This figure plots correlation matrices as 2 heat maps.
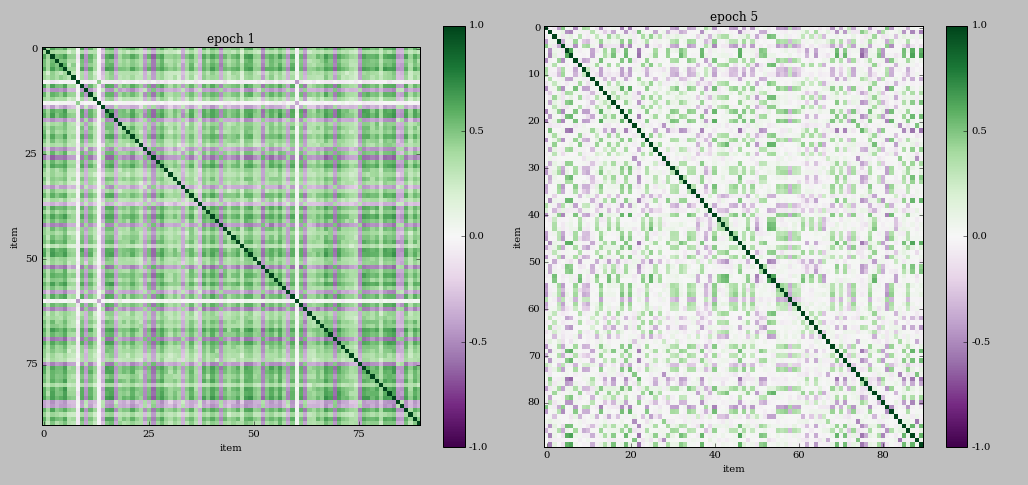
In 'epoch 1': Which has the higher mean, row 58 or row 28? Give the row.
28
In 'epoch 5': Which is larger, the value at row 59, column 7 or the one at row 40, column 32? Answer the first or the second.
the first
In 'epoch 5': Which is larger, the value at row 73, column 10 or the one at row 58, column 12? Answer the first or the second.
the second
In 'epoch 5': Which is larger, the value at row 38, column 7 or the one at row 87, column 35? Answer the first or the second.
the second
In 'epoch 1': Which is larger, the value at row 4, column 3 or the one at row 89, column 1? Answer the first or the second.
the first
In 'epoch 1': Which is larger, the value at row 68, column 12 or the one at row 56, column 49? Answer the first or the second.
the second
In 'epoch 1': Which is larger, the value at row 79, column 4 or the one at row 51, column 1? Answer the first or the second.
the first
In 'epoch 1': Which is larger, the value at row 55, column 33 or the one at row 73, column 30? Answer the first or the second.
the second
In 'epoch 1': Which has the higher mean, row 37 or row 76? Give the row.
76
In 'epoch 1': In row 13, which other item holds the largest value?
8
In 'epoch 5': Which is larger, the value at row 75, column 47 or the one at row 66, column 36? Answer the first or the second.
the second
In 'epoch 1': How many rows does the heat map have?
90
